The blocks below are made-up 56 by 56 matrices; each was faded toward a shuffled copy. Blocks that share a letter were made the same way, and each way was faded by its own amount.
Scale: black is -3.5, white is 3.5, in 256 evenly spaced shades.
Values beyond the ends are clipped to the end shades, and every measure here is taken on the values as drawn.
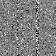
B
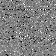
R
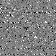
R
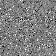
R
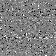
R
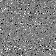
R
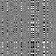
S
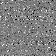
R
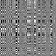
S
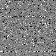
R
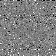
R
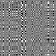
S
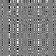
S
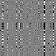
S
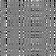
S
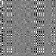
S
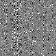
B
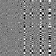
S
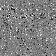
R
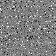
R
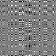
S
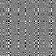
S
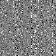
B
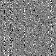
B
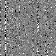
B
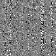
B
